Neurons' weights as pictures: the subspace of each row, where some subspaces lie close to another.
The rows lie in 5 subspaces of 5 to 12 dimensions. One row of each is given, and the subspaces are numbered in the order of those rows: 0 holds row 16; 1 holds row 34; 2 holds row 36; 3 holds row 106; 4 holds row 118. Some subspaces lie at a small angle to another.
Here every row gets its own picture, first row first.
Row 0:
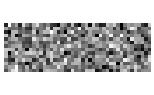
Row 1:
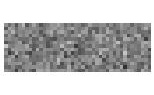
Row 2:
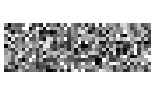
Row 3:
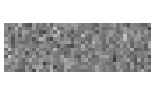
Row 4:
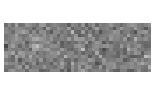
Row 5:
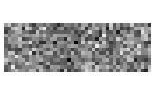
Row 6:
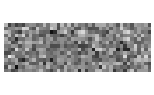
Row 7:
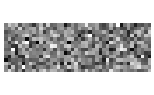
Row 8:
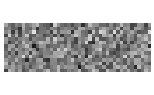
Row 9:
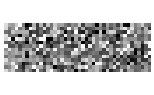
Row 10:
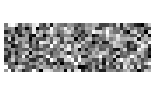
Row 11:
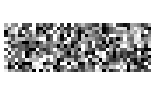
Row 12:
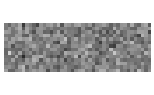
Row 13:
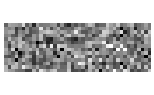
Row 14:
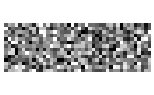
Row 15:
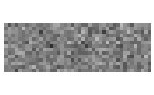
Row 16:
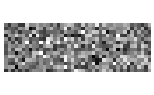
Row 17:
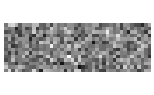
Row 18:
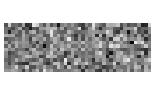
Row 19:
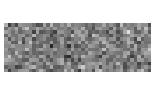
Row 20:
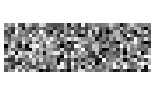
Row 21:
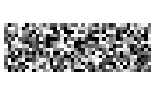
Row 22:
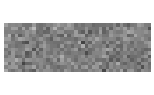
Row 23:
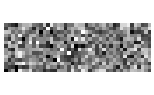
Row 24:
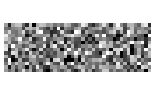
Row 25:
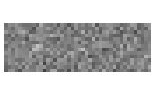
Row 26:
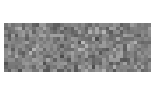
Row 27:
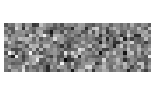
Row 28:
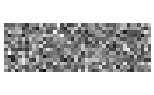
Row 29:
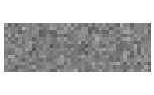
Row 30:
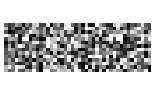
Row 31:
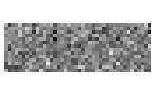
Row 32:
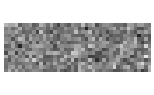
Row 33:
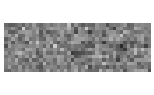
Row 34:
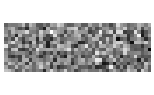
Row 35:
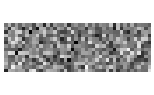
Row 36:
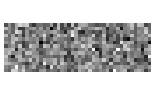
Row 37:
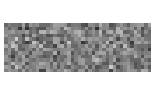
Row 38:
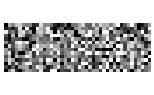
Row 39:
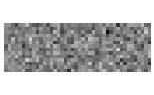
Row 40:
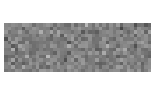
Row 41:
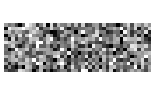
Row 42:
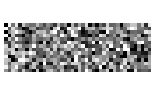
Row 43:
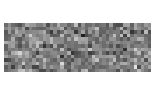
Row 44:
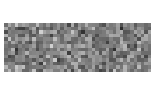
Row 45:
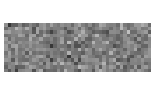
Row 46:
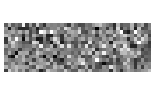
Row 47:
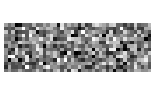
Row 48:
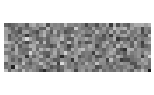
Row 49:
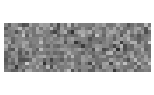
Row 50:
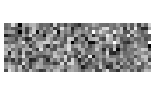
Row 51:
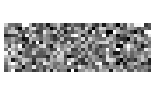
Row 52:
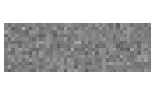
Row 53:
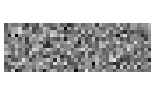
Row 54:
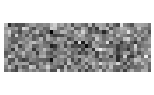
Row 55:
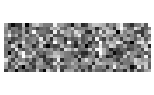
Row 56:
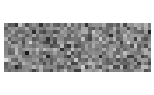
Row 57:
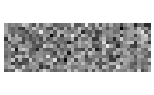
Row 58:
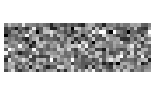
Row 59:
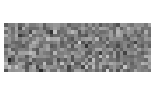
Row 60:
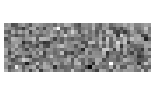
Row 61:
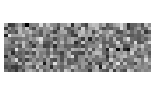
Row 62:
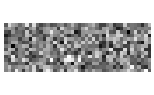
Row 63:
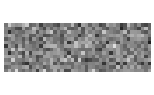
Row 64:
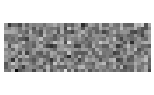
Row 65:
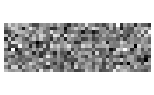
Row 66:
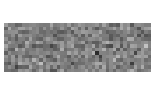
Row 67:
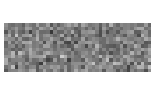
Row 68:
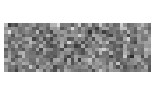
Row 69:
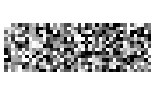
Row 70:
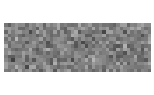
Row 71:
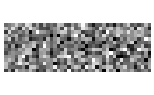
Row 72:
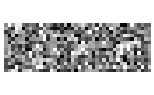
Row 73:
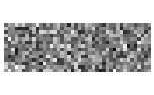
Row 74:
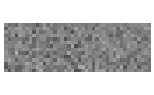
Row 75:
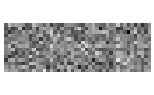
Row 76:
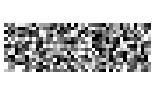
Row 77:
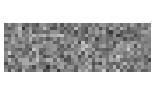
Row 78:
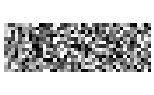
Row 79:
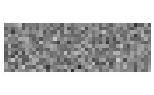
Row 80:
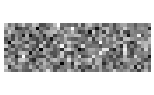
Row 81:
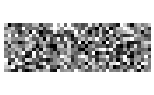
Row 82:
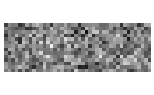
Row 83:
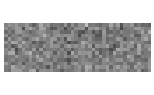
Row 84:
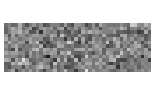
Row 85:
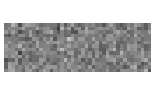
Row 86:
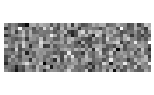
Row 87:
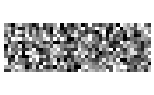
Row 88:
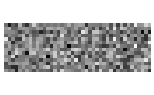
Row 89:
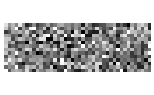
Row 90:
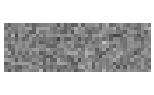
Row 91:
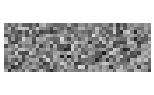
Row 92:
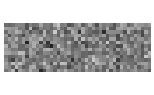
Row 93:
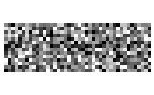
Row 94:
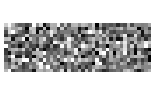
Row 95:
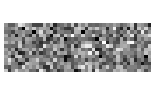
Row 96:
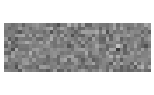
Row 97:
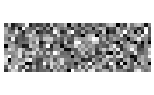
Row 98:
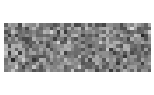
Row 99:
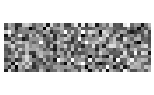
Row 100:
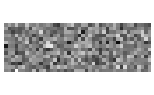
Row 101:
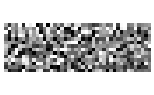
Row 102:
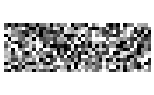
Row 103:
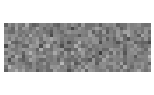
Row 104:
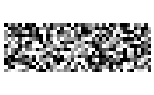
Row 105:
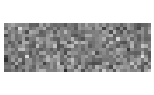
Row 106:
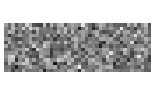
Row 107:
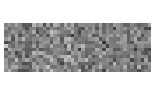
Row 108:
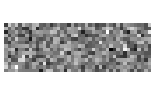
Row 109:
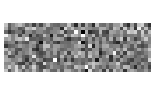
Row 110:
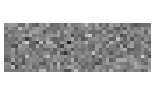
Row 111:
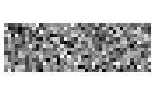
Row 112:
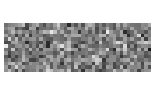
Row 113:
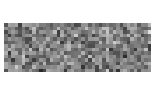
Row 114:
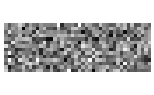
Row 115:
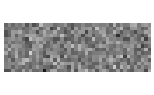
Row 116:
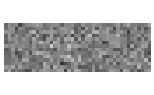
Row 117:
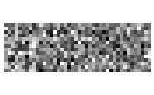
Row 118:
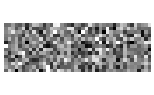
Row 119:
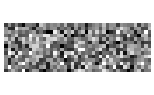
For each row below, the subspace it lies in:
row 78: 3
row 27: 2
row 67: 1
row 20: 0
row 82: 0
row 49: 2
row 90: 0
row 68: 2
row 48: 1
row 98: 3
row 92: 4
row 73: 4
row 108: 3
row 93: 3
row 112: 4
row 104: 1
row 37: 1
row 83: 1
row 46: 1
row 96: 1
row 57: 1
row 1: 4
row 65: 1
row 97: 2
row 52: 1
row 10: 2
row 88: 1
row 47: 3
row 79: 3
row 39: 3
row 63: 2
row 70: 2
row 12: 3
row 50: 3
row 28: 2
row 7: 1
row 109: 0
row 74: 4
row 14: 1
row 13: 0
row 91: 1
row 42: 3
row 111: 1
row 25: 0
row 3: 0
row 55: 3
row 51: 3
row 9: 0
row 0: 3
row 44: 4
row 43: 0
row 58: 3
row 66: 0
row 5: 1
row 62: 3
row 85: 3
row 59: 2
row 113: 3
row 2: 0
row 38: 0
